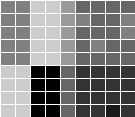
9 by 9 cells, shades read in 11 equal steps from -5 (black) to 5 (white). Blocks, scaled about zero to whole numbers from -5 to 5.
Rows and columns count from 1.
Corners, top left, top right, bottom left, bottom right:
0 -1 3 -3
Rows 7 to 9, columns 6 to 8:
-3 -3 -3 / -3 -3 -3 / -3 -3 -4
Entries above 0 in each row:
3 3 3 3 3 2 2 2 2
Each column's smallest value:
0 0 -5 -5 -1 -3 -3 -4 -3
